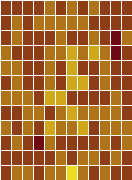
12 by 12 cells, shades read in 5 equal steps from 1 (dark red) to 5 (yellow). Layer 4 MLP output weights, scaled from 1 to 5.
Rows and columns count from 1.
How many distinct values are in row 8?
3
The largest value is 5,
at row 12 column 7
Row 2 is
2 3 2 3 3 3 3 3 2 2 2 2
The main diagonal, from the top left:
2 3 2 2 3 2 2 3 2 3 3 2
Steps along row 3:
up down same same up down same up down down up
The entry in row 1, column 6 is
2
